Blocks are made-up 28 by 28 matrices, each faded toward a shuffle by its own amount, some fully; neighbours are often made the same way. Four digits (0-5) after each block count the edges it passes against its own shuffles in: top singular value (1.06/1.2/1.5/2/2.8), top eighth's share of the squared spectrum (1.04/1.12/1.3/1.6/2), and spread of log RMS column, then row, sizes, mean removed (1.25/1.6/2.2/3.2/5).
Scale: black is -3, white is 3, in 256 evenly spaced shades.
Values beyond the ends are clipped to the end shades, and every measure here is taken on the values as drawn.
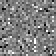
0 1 1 0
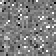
1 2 0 0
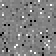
0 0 0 0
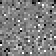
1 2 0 0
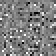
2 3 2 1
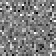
2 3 0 1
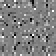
3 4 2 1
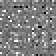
2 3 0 1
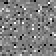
1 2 0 1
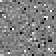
0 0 0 0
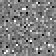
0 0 0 0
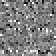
2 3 0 1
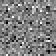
3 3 1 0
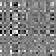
4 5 3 3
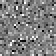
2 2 0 1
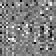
3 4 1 2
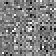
3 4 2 1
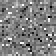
1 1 0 0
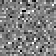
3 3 0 1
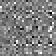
4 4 2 2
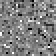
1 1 0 0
